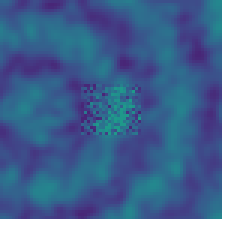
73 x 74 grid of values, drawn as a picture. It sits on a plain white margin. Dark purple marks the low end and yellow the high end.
On average the colour sits 30% of the way up the scale. The histogram is bell-shaped. No overall slope runs across the table. In the centre lies a patch that is rougher than the rest. The centre is the roughest part. Rings spread out from the middle left.
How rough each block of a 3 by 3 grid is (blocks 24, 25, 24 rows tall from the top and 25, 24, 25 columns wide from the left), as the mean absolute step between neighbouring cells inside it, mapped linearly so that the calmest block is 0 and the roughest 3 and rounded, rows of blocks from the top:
0 0 0 | 0 3 0 | 0 0 0
